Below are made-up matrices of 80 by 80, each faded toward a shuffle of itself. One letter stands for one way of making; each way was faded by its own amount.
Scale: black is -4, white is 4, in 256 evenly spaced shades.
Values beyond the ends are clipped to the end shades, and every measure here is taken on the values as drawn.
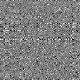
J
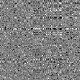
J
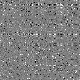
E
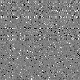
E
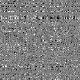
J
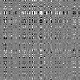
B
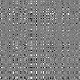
B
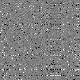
E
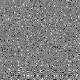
E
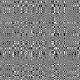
B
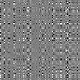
B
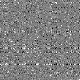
J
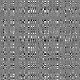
B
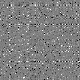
E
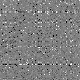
E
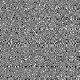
J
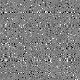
E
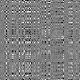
B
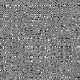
J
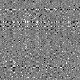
J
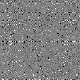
E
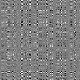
B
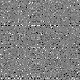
E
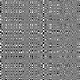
B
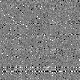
J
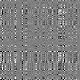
B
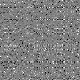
E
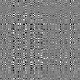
B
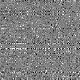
J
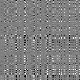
B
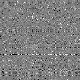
J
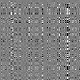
B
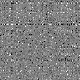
E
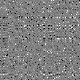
E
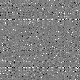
E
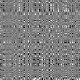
B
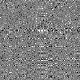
J
